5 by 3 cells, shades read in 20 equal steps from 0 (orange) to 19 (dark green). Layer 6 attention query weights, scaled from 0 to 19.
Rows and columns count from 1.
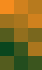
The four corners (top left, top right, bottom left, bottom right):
0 5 13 15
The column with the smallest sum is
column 3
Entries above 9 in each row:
0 0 2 2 3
